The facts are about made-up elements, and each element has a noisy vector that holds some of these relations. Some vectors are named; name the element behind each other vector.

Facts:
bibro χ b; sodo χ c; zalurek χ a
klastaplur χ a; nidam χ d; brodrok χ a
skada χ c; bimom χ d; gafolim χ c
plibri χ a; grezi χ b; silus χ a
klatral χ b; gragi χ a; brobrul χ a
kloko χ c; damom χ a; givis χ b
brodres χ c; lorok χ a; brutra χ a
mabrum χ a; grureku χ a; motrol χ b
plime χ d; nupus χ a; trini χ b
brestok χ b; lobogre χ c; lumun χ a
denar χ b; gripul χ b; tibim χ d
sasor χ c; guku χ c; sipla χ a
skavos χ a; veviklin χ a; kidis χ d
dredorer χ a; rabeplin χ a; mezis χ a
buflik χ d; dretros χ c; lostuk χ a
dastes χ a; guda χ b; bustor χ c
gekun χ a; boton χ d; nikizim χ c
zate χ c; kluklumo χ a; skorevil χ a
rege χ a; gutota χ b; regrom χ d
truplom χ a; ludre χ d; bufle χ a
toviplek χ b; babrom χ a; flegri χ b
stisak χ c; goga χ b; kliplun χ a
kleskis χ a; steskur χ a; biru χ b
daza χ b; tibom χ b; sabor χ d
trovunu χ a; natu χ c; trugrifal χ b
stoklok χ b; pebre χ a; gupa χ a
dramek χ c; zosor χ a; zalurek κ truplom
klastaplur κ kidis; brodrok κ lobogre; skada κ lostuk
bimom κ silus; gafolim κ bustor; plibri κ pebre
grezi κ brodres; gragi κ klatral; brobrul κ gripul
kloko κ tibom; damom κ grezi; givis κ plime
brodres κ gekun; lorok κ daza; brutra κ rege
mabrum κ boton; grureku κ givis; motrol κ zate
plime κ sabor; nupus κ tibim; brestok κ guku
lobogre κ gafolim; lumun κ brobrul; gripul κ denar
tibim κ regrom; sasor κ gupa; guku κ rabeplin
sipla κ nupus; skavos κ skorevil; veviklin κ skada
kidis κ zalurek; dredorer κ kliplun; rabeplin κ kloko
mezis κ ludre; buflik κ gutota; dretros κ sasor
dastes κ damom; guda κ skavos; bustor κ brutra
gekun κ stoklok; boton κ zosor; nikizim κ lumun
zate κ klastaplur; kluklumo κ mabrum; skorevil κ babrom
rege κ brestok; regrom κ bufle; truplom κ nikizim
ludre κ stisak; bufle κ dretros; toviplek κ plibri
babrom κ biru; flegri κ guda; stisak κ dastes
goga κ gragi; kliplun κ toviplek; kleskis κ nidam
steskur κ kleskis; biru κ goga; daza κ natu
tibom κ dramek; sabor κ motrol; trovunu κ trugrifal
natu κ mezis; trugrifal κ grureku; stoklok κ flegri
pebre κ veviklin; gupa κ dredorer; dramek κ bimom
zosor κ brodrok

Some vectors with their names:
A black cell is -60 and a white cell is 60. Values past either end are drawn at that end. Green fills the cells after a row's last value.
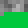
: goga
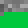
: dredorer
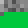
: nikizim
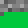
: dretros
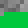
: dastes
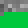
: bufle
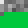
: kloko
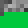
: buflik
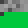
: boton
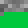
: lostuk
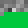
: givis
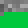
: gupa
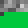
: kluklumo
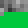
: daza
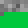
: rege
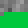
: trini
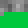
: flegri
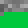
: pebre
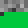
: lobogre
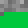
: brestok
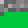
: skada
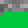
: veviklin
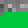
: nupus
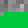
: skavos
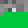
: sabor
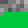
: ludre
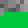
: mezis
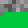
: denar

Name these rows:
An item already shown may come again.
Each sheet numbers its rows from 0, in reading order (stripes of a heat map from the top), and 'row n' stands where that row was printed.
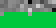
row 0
gekun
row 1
nidam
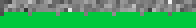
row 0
buflik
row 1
tibom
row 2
plime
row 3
truplom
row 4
gragi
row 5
motrol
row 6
dramek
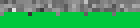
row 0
plime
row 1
lobogre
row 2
flegri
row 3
skada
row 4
bufle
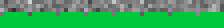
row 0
stisak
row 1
guku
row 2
toviplek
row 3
brodres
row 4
rabeplin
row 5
skada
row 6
brestok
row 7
klatral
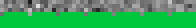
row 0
zate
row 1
kleskis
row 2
toviplek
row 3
natu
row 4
zalurek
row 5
grezi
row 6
bimom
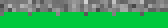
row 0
sipla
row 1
zate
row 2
stoklok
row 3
guku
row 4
bimom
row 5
skada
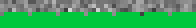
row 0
kidis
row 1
ludre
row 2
trugrifal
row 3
trovunu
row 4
lorok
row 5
bustor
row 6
guda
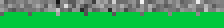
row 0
sodo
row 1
brutra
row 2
steskur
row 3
gutota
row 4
guku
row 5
dramek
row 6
klastaplur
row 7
silus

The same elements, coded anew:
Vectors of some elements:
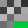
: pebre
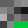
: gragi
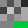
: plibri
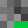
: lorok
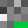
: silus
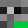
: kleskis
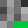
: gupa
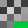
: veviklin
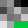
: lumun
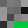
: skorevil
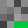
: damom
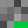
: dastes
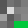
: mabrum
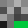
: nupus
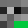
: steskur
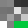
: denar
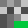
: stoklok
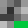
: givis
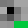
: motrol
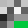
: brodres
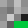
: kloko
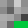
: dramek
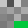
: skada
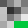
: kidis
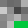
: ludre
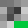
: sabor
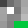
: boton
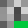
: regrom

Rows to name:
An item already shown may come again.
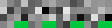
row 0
natu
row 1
nidam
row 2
brutra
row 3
guku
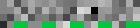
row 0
gekun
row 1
sodo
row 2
plime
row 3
zate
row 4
toviplek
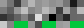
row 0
trugrifal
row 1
guku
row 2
trovunu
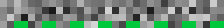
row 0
kloko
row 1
gragi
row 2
daza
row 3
plime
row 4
rabeplin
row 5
zalurek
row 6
guda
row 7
tibom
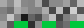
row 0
kloko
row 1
gekun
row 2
grezi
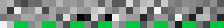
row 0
nikizim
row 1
buflik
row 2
guku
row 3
bustor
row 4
bimom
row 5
brodres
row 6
brestok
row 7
rabeplin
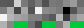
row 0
bimom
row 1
brodrok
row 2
klastaplur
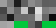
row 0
grureku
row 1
rege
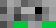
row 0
bufle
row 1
motrol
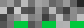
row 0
grezi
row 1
bufle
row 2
truplom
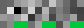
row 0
nidam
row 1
stisak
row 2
mezis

